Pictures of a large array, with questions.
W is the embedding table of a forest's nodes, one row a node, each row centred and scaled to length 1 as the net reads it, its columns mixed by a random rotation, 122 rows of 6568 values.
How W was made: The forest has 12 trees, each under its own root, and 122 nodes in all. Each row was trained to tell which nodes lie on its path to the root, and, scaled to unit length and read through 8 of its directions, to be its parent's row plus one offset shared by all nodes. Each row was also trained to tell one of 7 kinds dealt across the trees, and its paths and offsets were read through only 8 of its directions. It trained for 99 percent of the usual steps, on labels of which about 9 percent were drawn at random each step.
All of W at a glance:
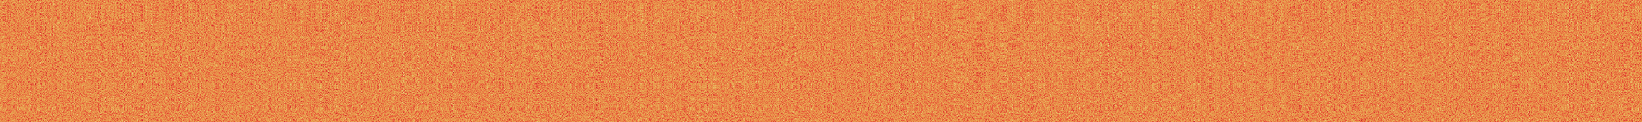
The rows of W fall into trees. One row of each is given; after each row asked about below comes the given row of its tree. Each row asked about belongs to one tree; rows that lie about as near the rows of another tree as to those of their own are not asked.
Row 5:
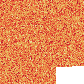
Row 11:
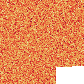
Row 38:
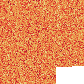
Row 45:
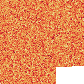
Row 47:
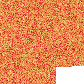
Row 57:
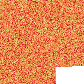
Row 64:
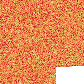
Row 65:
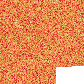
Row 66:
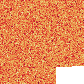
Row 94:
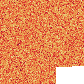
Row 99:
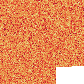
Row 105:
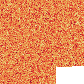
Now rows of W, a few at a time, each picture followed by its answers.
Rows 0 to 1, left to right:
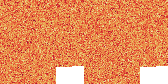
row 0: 57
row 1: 99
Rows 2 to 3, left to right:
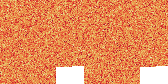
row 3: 45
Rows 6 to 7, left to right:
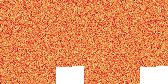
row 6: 38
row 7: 11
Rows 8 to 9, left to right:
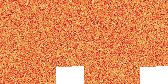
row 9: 94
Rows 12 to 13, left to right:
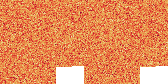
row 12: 99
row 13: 105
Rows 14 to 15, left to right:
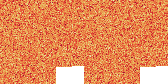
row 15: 38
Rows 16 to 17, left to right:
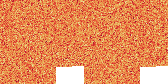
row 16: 5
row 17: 66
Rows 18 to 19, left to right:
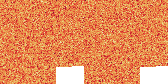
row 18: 66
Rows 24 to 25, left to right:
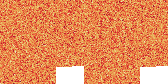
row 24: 105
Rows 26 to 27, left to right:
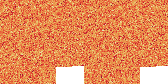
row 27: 45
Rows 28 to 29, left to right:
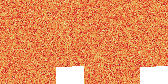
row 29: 45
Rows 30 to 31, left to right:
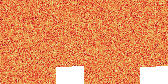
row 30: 64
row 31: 65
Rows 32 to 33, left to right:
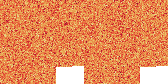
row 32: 66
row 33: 38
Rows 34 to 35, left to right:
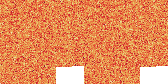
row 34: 64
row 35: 45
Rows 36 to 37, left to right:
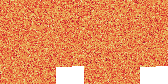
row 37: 99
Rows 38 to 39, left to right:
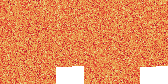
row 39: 65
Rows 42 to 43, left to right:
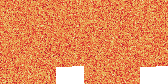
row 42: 47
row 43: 45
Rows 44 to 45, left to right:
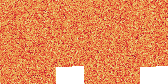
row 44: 45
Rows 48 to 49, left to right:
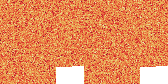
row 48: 94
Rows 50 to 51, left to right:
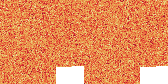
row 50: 105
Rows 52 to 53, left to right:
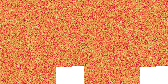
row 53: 45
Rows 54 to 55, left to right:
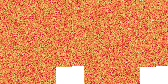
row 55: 45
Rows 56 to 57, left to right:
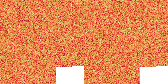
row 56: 65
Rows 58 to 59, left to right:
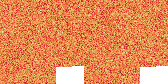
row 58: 57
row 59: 65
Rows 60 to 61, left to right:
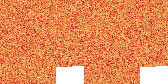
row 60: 65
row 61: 66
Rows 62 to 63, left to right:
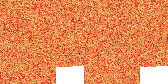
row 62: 99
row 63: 38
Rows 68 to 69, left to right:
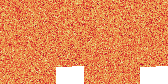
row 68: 65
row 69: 38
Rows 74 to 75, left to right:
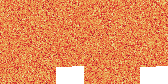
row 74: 47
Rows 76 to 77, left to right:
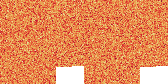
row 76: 38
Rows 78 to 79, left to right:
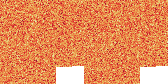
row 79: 99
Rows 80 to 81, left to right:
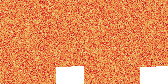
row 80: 64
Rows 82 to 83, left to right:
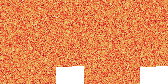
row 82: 65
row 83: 11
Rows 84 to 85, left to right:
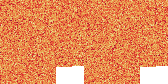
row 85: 99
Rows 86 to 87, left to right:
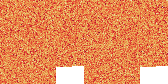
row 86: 38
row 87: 99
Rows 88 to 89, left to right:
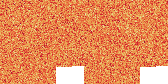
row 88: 99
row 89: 65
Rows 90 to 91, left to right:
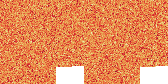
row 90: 5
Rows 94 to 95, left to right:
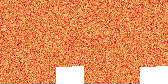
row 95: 57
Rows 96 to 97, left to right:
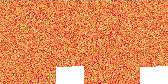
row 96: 105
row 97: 47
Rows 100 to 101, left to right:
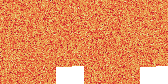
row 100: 11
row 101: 47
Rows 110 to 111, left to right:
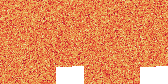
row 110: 38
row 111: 66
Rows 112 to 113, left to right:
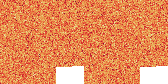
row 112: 66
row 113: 65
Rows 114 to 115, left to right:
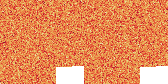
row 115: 66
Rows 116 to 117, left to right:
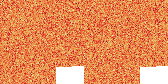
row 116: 94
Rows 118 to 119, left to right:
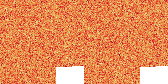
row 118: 45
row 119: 94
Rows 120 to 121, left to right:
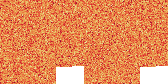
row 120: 38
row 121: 57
